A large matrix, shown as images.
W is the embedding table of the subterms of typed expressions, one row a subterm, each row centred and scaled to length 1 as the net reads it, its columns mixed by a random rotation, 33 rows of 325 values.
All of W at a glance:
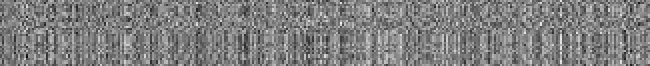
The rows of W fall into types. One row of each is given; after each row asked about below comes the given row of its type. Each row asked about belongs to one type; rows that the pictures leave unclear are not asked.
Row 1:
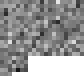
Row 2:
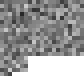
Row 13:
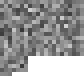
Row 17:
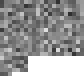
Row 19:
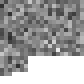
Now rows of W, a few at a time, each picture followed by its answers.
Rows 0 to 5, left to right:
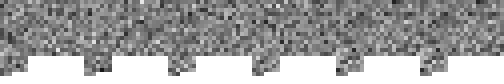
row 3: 13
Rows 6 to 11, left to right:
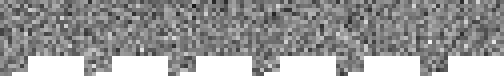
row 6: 13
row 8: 17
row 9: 2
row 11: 1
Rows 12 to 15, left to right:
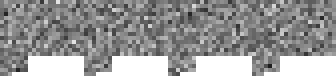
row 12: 1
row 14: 2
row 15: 19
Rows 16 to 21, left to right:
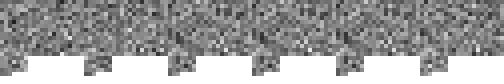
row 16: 19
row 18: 19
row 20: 19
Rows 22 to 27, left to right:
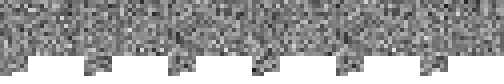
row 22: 13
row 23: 17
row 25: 2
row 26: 19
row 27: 17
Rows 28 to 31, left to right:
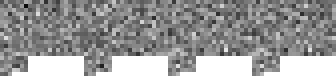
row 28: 17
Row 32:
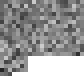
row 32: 2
